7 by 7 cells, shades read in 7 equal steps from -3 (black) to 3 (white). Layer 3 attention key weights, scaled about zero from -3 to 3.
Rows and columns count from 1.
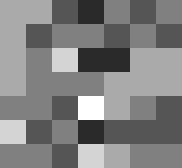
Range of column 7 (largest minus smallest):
2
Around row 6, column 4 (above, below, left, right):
3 2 0 -1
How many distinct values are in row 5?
4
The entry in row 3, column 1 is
1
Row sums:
-2 -2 1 4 2 -4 2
